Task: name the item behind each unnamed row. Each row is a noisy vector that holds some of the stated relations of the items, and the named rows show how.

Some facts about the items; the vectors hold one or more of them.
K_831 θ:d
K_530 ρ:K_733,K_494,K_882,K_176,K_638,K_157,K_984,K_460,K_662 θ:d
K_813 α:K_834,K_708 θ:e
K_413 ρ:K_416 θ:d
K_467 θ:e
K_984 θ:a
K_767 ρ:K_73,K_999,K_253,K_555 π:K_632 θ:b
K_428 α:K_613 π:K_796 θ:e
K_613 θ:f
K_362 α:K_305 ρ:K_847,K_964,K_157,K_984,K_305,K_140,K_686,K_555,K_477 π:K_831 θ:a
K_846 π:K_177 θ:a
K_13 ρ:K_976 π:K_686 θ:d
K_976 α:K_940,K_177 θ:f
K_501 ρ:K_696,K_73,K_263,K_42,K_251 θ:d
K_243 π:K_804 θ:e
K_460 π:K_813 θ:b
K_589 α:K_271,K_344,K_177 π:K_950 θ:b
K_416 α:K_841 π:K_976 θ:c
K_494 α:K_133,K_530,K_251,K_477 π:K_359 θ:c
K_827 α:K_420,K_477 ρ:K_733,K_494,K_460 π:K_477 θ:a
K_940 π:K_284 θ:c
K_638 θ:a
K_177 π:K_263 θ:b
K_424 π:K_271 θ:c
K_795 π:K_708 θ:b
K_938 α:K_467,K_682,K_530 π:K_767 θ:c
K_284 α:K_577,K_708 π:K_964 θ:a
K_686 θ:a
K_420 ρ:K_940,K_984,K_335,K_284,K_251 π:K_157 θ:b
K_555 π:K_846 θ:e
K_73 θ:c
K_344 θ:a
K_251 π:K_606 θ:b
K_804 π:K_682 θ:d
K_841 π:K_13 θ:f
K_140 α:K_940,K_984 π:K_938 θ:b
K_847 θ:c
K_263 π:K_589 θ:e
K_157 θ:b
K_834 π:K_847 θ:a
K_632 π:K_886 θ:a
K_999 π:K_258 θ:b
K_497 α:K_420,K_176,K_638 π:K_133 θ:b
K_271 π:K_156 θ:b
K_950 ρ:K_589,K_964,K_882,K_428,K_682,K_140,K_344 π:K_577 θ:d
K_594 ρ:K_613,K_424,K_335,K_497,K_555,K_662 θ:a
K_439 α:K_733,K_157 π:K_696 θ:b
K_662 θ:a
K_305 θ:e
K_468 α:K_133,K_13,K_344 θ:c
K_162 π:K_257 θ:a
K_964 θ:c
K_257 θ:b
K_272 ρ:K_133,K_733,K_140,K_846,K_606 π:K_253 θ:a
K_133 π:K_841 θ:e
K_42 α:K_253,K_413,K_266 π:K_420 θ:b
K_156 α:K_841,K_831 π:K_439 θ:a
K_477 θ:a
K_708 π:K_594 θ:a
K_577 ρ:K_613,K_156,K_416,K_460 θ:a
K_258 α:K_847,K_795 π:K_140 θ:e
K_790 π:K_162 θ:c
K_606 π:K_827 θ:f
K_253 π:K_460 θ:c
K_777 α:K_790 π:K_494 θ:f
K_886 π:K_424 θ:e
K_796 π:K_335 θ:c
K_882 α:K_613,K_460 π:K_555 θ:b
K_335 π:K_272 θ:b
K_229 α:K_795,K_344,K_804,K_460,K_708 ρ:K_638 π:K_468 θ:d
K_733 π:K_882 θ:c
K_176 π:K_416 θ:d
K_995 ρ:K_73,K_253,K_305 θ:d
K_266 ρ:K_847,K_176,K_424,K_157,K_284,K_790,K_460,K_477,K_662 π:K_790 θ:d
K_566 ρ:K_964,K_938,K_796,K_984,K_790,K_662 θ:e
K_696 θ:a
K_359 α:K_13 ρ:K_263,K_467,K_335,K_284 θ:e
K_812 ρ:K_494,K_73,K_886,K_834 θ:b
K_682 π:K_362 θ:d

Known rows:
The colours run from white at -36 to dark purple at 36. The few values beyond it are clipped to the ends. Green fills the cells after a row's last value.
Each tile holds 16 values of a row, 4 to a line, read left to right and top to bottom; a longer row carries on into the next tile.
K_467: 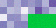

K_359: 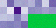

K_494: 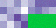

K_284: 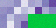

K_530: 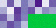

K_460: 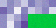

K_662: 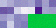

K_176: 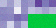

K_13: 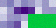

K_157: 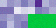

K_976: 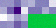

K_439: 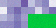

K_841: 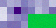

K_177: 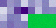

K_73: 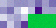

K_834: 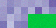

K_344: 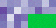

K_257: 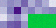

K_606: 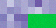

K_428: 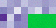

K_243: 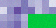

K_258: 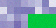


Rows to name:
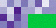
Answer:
K_566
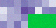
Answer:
K_271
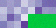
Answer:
K_263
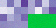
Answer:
K_767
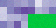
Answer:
K_708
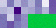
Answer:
K_594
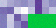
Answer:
K_964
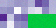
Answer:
K_140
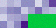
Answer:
K_253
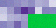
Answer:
K_795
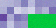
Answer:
K_156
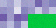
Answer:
K_682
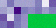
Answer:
K_577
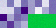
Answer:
K_266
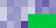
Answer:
K_42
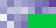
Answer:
K_251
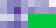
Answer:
K_813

